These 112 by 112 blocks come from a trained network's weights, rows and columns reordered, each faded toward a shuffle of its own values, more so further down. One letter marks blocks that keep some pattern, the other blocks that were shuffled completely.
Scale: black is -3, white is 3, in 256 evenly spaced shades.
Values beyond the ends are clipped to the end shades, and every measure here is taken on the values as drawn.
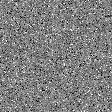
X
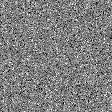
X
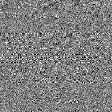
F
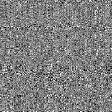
F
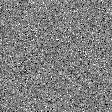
X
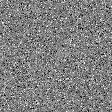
X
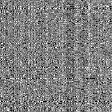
F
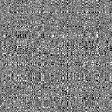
F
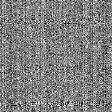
F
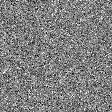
X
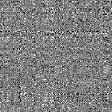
F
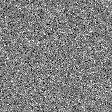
X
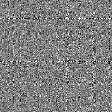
F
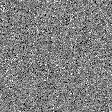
X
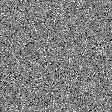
X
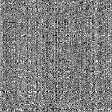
F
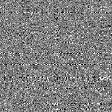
F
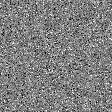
X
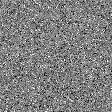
X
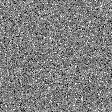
X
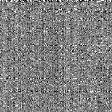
F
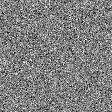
X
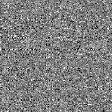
F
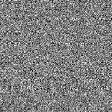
F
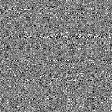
F
